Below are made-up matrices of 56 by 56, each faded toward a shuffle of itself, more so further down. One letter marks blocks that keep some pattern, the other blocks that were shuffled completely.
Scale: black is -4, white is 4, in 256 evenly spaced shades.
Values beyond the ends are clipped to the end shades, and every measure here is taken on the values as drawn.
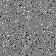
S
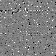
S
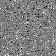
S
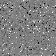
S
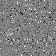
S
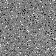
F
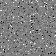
S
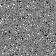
F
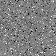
F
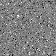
F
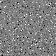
F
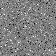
F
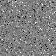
S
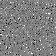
S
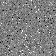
F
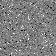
F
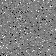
F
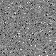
S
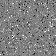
S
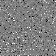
S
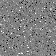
F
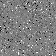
F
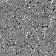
S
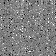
S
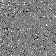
S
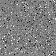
F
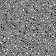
F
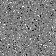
S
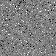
F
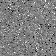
F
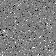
F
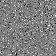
F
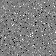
F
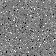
F
